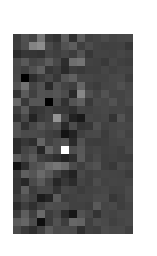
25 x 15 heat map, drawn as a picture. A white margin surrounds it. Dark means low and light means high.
Stripes: none. Histogram: skewed, a long tail of high values. Seam: vertical, 60% of the way across, the right part calmer. Mirror symmetry: none. Slope: none. Average level on the scale: 30%.
